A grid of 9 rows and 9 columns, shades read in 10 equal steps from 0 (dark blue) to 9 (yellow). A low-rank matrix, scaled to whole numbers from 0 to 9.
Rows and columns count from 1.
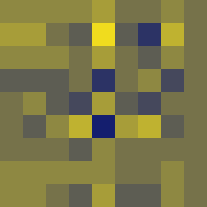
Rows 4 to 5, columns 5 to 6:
1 4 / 6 3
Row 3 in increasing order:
3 4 4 4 5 5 5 5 6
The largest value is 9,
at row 2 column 5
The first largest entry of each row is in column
5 5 5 7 5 4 5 1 5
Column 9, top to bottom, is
4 4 4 4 4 4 4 4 4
